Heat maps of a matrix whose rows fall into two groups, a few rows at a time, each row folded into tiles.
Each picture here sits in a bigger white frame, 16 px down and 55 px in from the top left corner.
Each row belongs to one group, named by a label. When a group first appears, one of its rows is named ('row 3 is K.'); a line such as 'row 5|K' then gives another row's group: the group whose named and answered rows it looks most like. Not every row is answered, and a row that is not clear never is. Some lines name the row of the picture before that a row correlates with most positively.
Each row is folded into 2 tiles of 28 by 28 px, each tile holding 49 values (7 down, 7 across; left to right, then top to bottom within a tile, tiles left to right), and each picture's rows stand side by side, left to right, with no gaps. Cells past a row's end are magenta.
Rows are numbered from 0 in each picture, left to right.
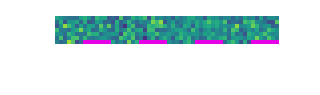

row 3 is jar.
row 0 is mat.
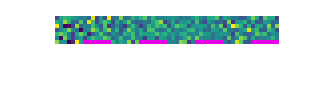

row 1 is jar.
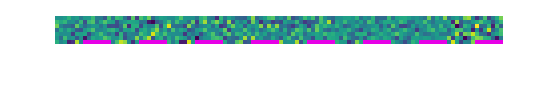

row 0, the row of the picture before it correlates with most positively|0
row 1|jar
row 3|mat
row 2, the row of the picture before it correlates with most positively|0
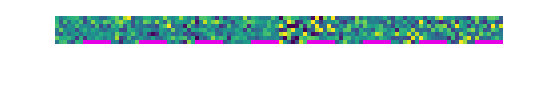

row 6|mat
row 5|jar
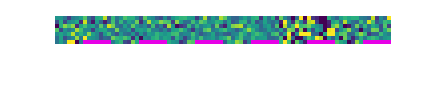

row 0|mat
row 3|mat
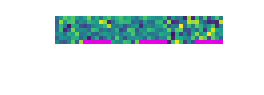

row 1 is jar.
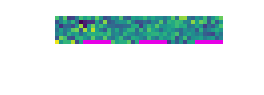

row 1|jar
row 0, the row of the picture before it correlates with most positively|1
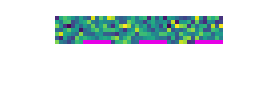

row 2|mat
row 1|mat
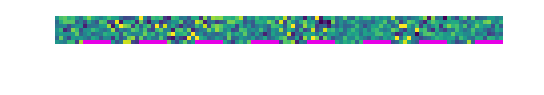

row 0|jar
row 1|mat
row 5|jar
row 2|mat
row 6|mat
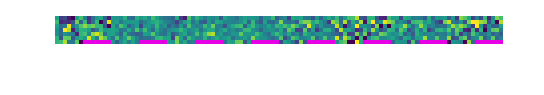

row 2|jar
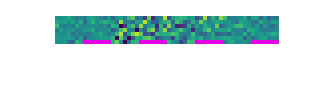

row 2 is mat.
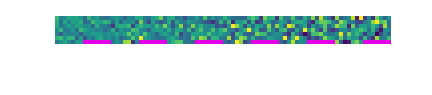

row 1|mat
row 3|mat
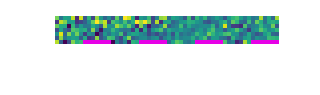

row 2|jar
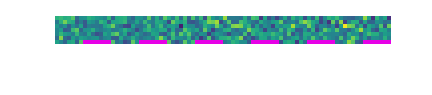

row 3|mat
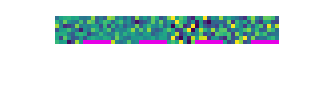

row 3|mat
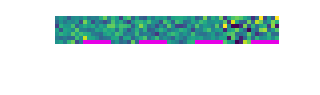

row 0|mat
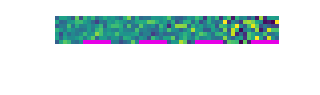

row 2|mat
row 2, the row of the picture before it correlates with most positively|0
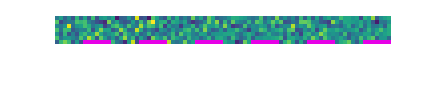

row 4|jar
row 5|jar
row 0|jar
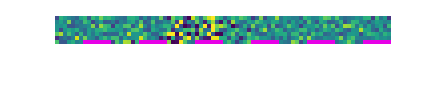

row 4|mat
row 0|mat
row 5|mat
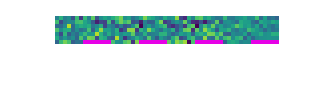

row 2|jar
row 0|jar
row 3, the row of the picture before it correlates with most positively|5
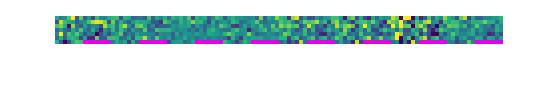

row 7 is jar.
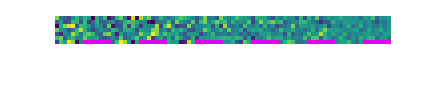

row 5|jar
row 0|mat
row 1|jar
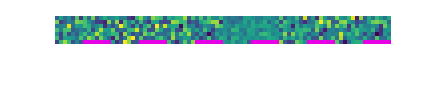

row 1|mat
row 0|jar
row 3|jar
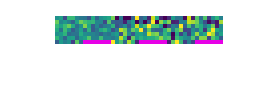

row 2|jar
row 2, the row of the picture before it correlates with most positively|0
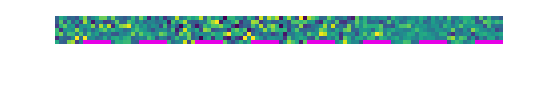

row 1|mat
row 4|jar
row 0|mat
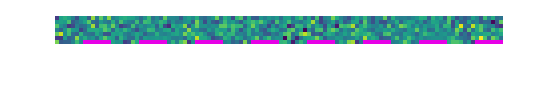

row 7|jar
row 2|mat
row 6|mat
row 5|mat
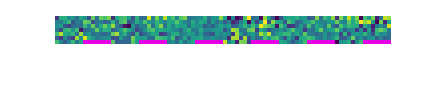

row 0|mat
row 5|jar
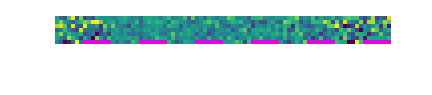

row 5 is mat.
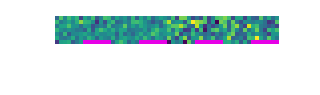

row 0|jar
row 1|jar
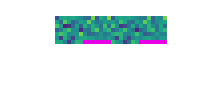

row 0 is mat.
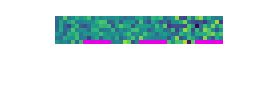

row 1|mat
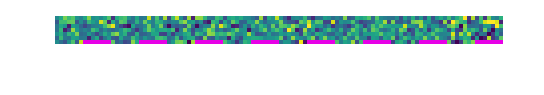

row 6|jar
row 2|jar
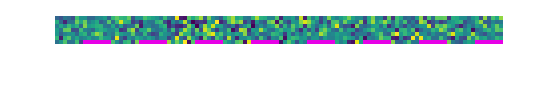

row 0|jar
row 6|mat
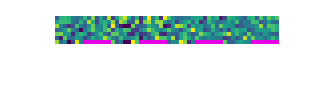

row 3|mat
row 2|mat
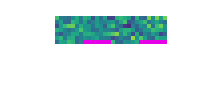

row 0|mat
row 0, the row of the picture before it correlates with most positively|2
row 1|mat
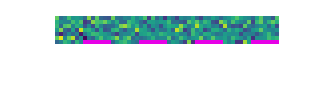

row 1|mat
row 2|jar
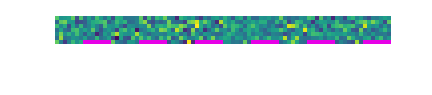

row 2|jar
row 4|mat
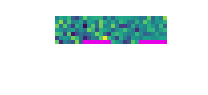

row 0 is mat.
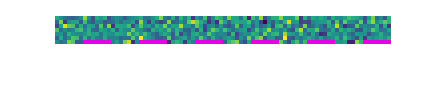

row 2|jar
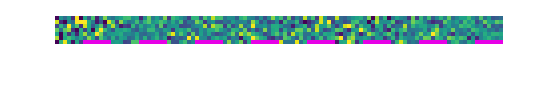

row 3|mat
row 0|jar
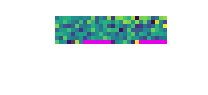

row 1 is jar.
